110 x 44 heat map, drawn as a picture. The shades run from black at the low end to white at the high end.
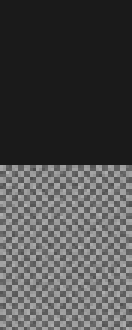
It is made of 2 by 1 panels. Panel 1,1: very low, flat. Panel 2,1: middling, checkered, strong in contrast.
